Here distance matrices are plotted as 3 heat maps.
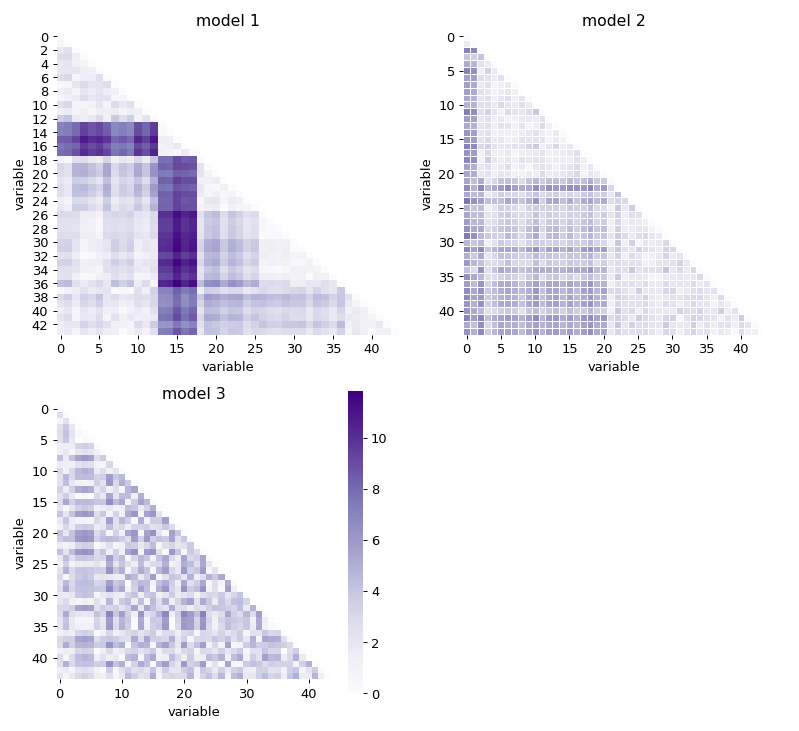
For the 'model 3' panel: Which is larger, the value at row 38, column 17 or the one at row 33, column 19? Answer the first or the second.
the first
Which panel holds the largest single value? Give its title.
model 1
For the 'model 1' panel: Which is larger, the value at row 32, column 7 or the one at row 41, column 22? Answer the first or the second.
the second
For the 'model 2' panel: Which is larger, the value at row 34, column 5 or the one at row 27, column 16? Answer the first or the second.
the first
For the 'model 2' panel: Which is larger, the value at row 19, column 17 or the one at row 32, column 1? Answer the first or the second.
the second
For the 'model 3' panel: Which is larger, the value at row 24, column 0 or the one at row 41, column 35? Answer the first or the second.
the second
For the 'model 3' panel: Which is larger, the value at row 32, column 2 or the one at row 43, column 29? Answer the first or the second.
the second
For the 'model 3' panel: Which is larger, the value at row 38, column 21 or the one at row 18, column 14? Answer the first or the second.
the first
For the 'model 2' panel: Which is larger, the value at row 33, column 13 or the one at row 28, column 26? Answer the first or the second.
the first
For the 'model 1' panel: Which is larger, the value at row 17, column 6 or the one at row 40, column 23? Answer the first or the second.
the first
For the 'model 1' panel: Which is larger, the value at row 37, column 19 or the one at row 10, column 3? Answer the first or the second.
the first
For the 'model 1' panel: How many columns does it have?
44
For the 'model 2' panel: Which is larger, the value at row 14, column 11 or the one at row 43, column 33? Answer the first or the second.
the second
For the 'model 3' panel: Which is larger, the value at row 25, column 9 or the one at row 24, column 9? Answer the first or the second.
the second
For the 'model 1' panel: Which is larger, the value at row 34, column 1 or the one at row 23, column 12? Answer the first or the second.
the second
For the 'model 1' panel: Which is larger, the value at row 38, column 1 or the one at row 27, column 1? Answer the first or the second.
the first
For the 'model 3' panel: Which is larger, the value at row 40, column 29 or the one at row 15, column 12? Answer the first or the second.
the first
